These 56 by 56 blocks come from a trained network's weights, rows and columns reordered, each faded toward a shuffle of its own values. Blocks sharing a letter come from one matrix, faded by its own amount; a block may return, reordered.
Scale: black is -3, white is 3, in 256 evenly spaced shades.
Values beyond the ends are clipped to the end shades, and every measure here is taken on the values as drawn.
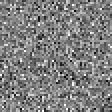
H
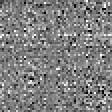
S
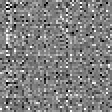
S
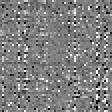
S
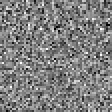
H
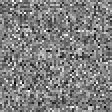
H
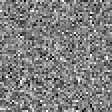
H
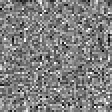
H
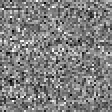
H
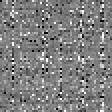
S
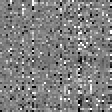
S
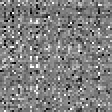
S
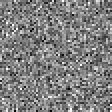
H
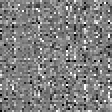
S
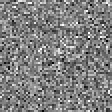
H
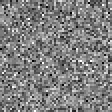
H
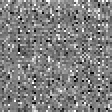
S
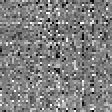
S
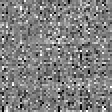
S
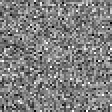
H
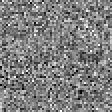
H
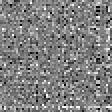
S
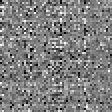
S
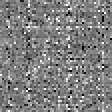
S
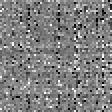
S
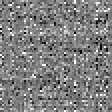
S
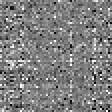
S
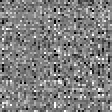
S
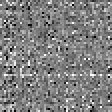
S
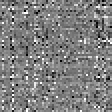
S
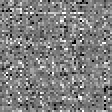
S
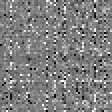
S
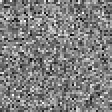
H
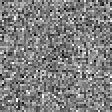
H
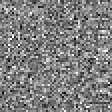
H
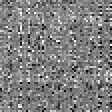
S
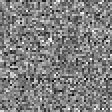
H
